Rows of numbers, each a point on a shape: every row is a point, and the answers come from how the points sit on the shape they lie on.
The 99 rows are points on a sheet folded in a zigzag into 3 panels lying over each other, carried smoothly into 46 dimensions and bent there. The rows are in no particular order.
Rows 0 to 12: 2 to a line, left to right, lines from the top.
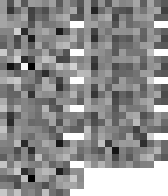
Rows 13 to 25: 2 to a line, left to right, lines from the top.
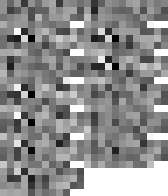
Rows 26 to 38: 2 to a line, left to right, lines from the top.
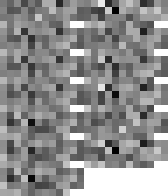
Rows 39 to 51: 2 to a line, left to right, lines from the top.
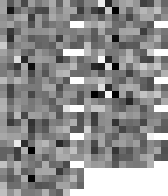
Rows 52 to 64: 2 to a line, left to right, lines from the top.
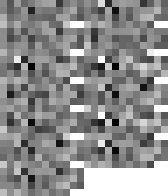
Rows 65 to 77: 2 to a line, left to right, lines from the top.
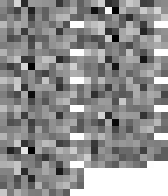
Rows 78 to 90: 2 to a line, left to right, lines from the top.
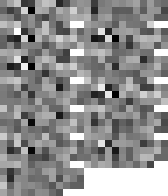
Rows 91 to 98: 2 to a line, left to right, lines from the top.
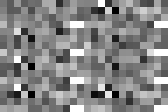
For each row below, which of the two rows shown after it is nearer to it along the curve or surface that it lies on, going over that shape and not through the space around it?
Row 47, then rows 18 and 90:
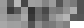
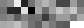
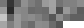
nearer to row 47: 90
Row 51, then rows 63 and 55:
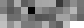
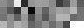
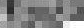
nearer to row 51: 63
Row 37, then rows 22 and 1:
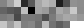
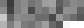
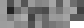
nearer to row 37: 22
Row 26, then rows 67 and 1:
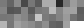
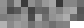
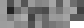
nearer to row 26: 67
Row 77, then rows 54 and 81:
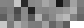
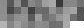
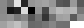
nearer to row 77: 54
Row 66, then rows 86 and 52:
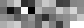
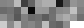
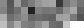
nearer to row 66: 86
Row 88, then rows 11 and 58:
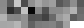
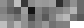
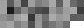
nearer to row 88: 58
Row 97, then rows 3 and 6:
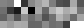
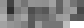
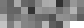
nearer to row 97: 6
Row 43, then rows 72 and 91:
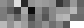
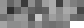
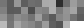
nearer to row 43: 72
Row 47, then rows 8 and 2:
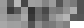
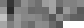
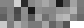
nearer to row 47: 8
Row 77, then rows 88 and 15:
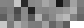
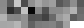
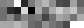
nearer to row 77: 15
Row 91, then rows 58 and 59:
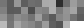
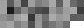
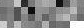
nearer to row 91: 59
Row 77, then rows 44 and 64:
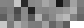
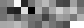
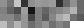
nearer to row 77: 44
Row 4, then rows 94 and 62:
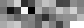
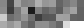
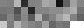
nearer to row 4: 62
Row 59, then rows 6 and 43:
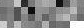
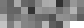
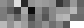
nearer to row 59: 6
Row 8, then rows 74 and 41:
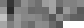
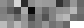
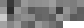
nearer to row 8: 41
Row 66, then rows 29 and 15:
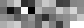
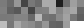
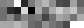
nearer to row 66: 15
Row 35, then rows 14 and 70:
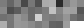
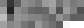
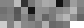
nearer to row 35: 70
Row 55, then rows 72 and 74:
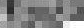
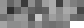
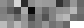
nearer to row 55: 72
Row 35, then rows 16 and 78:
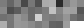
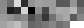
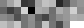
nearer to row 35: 78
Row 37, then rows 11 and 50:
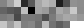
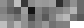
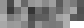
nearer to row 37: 11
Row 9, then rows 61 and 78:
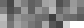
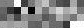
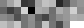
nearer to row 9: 78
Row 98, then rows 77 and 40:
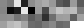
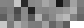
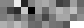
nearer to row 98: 40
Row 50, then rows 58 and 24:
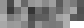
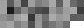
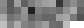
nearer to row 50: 58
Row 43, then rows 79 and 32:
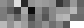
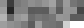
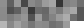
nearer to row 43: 32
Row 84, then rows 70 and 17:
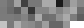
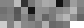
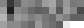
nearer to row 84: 70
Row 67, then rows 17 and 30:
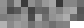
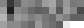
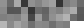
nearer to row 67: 30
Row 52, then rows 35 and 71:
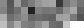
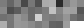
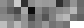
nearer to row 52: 71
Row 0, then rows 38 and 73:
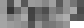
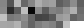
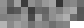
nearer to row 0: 38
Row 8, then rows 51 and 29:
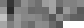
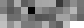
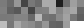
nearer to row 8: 51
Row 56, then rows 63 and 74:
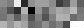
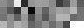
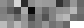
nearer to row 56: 63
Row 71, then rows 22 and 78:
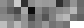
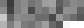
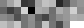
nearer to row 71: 22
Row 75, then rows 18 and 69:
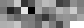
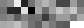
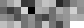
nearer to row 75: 18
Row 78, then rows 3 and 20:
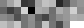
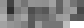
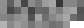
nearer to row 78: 20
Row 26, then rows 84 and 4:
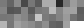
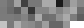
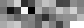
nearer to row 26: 84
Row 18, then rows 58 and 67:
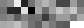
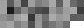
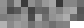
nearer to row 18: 67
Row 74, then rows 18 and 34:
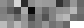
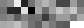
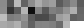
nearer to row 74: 18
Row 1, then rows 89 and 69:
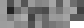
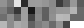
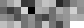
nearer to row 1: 89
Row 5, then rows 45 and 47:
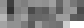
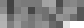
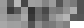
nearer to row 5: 47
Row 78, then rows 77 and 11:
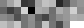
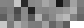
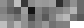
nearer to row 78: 77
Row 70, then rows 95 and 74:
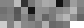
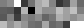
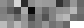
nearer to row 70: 95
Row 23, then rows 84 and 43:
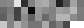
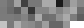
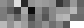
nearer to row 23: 84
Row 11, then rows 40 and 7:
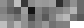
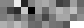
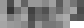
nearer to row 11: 40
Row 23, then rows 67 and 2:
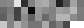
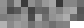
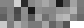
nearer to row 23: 2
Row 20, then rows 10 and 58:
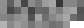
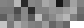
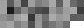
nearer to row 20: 58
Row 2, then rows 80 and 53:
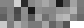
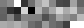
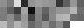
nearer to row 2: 80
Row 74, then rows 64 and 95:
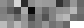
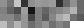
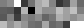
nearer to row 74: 64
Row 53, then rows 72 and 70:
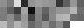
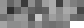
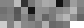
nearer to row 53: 72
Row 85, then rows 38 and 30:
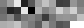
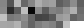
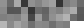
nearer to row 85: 30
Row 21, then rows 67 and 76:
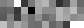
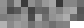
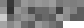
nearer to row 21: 67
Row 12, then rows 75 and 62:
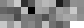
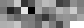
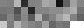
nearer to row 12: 62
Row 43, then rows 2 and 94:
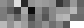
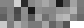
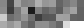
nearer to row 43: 2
